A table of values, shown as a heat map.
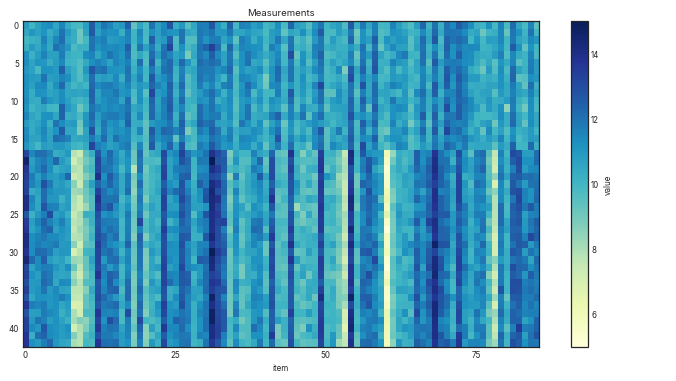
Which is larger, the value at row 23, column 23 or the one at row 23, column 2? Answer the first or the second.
the first
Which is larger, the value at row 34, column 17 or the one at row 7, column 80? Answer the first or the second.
the first
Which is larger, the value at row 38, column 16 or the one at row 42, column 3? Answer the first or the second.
the second
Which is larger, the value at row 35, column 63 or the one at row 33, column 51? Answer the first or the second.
the first
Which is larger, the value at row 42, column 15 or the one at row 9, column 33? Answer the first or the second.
the first
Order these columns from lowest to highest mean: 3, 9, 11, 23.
9, 11, 3, 23
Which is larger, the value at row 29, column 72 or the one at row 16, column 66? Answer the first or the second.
the first
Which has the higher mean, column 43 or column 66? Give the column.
66
